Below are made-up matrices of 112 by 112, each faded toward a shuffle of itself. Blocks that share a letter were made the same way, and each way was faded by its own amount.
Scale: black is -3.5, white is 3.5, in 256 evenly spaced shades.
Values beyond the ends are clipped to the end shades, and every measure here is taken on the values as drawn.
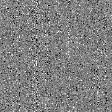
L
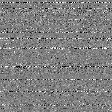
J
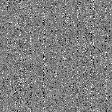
L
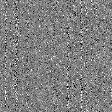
L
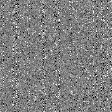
L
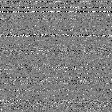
J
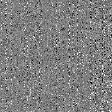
L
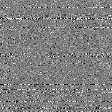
J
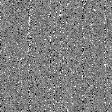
L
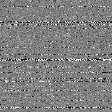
J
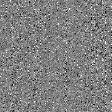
L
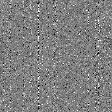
L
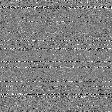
J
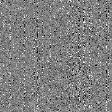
L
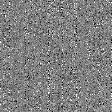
L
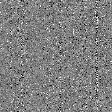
L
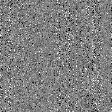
L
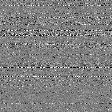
J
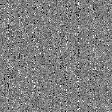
L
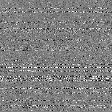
J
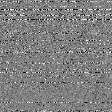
J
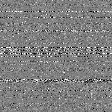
J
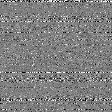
J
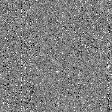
L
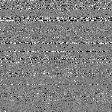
J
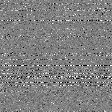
J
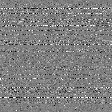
J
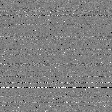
J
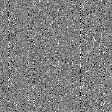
L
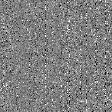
L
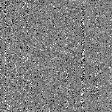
L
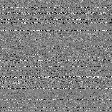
J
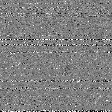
J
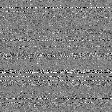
J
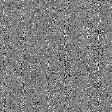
L
